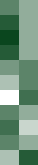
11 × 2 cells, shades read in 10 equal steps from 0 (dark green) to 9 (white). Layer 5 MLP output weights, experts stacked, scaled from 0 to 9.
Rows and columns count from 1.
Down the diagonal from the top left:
3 5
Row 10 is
3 5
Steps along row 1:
up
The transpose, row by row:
3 1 0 1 4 6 9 3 2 3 6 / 5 5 5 5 3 3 2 5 7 5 1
